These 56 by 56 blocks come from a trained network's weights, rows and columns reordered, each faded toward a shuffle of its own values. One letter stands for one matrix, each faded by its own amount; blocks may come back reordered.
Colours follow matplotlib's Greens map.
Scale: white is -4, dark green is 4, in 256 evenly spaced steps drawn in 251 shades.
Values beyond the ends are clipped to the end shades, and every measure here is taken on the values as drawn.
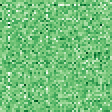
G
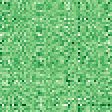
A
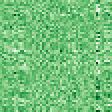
A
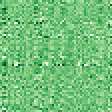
A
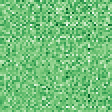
G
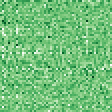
G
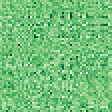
G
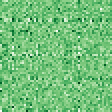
G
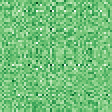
A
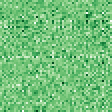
G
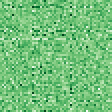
G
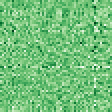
G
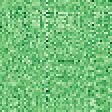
G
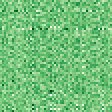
A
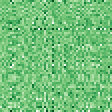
A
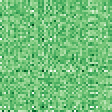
A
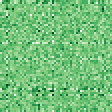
G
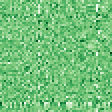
G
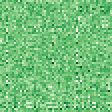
G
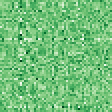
G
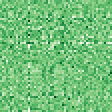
G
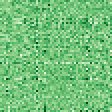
G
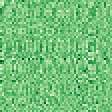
A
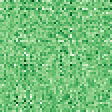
G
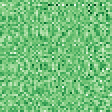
A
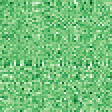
G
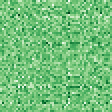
G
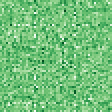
G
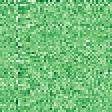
G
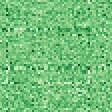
G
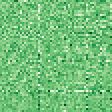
G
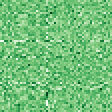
G
